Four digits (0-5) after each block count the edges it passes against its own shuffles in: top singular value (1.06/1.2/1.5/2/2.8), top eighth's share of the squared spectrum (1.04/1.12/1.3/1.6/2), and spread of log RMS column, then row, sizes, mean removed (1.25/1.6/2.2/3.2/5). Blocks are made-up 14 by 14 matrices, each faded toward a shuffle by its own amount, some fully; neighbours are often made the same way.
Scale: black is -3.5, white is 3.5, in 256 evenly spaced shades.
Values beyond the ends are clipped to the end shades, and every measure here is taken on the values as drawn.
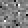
0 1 1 0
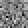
0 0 0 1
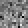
0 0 0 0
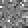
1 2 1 0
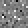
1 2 0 0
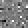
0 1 0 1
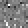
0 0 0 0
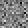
0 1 1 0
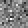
1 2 0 0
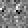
2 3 1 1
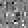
2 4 2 0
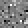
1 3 0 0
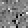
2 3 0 1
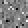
0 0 0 0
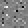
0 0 1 0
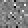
1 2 0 0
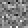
1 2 0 0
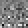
2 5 0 2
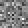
2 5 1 1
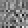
3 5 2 2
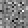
2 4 1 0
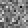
1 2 0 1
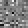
3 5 1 2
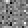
1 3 1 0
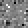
1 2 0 0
